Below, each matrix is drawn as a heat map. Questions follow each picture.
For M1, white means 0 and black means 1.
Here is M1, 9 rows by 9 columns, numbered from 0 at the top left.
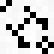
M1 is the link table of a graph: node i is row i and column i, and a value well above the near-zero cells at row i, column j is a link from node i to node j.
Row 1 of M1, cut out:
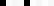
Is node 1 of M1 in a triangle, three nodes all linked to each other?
no
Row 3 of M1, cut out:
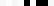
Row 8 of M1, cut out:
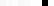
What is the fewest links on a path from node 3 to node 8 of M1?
2
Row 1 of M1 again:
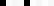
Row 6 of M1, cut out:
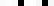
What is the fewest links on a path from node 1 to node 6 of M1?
3
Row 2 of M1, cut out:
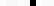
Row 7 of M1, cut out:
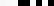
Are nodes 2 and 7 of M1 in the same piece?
no
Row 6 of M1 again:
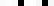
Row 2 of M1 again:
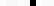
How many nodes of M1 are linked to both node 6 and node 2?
0
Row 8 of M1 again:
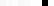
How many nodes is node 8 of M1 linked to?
1
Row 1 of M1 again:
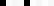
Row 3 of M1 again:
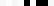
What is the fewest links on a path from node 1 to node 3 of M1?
2
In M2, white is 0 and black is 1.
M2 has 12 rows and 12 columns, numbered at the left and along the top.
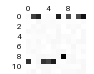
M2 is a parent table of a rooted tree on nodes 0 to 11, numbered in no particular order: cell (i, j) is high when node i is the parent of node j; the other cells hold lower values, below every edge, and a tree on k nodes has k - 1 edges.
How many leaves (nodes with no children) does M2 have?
9
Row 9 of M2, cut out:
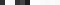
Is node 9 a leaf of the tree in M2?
no
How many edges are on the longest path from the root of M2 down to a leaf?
3
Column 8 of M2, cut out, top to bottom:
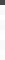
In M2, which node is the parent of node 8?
0
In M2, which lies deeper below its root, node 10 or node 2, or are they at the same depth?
the same depth
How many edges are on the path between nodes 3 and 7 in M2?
4
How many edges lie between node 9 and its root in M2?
0
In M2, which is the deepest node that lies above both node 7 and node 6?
0
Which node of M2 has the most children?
0
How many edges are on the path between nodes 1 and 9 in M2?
2
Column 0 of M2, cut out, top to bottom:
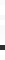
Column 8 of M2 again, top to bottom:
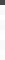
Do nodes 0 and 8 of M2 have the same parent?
no
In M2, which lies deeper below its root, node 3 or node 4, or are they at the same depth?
the same depth
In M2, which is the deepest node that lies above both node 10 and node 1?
0
